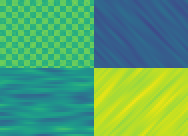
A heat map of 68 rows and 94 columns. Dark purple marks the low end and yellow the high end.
The table splits into 2 rows of 2 panels. Panel 1,1: high, checkered. Panel 1,2: low, slanting down to the right, faint in contrast. Panel 2,1: middling, streaked across. Panel 2,2: very high, slanting up to the right, faint in contrast.
